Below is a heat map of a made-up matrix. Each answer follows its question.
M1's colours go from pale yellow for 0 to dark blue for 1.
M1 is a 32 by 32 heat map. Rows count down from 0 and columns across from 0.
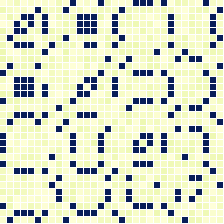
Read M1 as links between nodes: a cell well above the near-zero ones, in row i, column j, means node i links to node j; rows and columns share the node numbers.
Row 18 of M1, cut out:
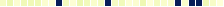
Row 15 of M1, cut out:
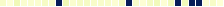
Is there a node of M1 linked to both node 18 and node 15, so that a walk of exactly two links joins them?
yes
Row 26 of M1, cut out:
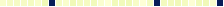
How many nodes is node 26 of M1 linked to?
3
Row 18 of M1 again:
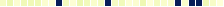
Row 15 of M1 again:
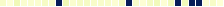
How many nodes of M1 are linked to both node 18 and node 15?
4
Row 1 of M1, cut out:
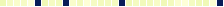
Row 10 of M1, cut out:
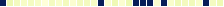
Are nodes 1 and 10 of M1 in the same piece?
no
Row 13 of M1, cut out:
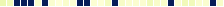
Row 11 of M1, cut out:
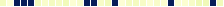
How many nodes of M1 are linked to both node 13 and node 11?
7
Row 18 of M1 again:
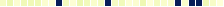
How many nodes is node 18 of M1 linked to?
5
